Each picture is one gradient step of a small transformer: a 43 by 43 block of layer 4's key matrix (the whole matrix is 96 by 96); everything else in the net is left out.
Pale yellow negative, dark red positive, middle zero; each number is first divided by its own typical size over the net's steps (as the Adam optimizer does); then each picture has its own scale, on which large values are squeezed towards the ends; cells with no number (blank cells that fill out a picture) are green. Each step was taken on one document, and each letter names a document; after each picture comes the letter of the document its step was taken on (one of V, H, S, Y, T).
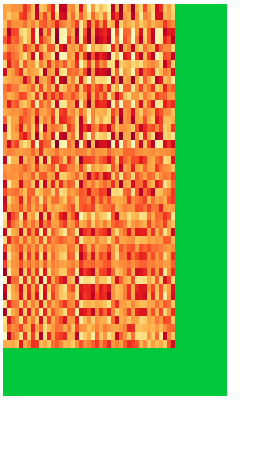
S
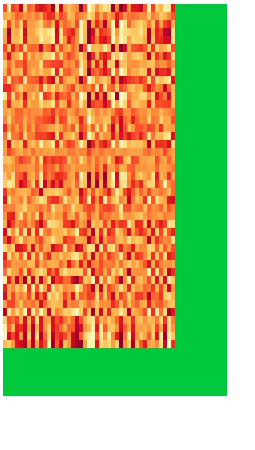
S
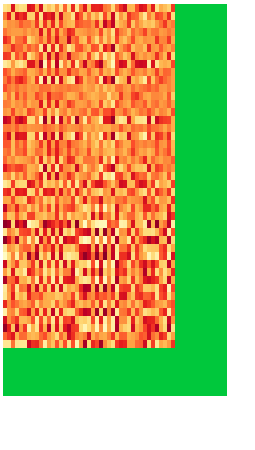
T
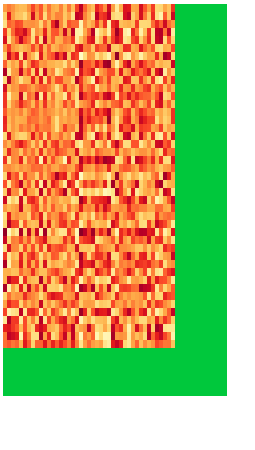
S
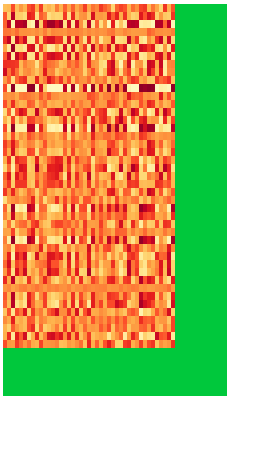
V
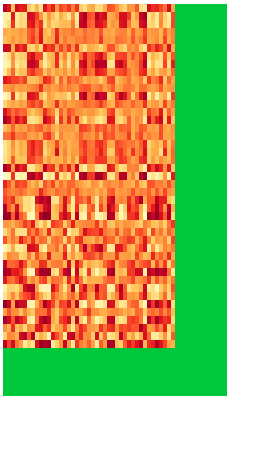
T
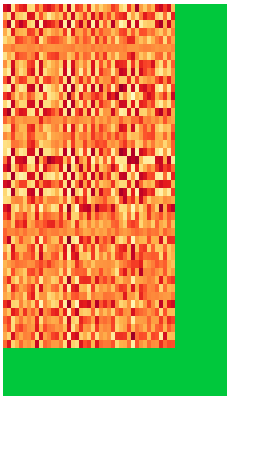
V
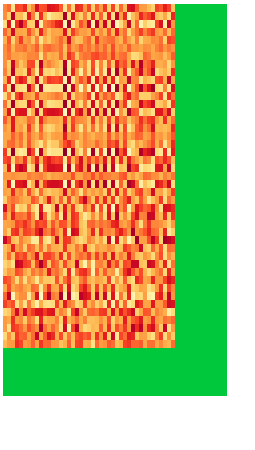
V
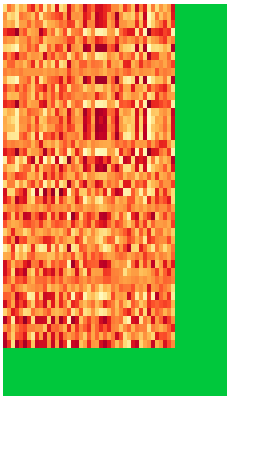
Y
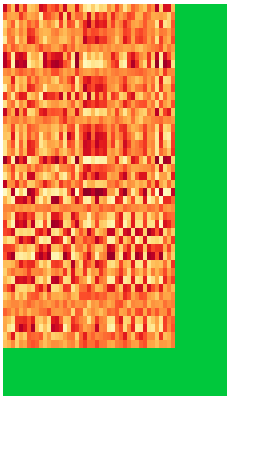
T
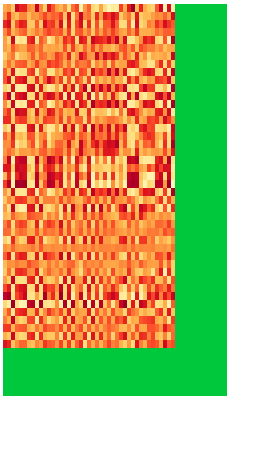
V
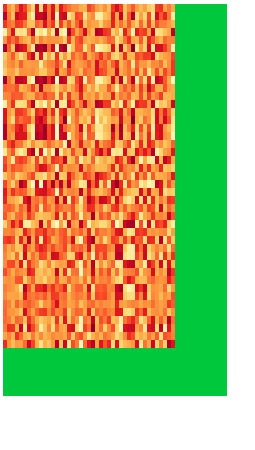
Y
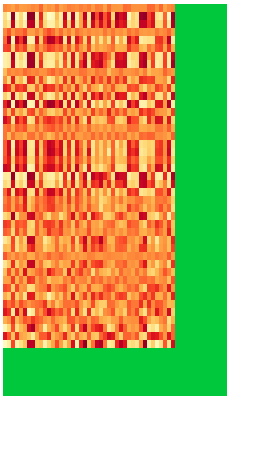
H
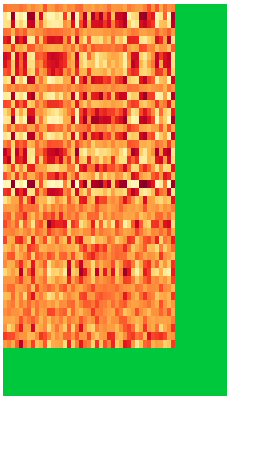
H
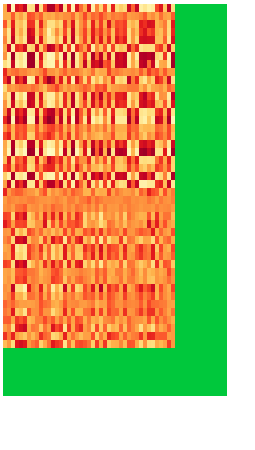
T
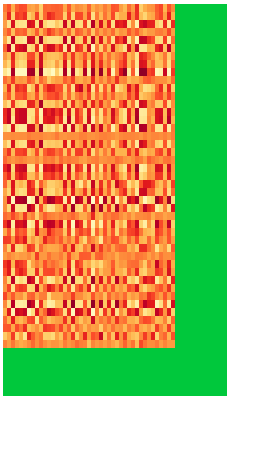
V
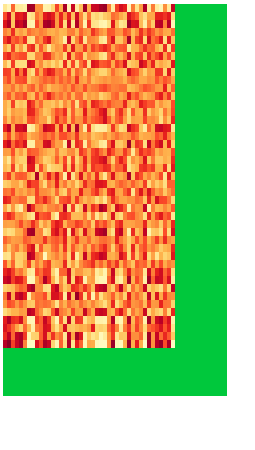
T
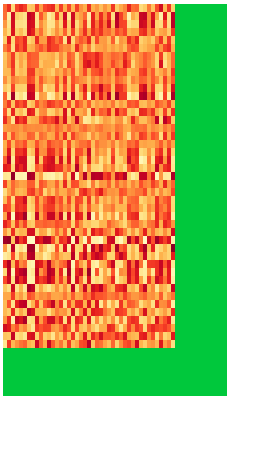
H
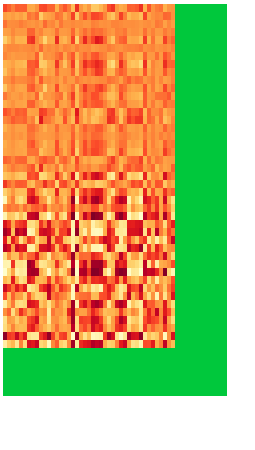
H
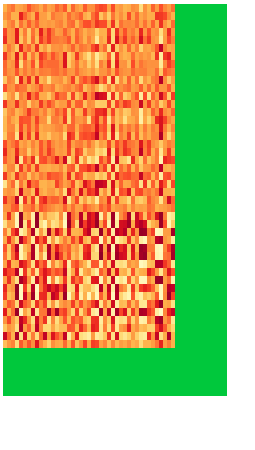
T
